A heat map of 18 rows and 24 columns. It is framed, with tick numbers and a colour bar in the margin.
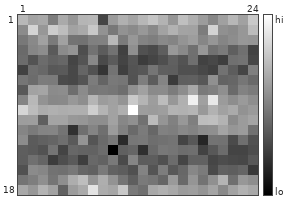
Seam: none. Slope: none. Stripes: horizontal, repeating 2 times.
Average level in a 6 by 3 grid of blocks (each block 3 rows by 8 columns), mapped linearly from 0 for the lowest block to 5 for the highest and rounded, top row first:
5 4 5 / 1 0 1 / 3 3 4 / 4 4 5 / 1 1 0 / 4 3 3
